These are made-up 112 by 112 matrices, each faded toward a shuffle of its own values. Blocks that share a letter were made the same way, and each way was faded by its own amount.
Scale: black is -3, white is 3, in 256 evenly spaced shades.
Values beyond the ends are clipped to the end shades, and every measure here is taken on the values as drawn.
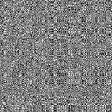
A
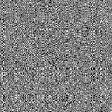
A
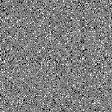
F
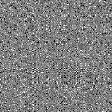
F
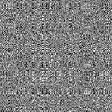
A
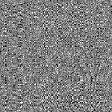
A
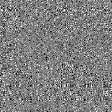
F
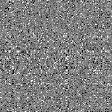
F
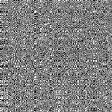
A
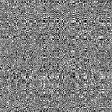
A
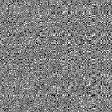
A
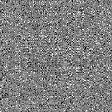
F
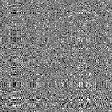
A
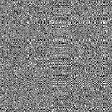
A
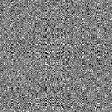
A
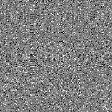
F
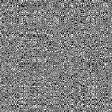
A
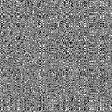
A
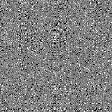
F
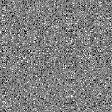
F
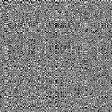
A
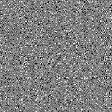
F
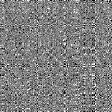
A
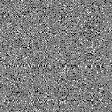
F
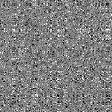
F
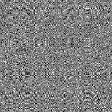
A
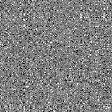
F
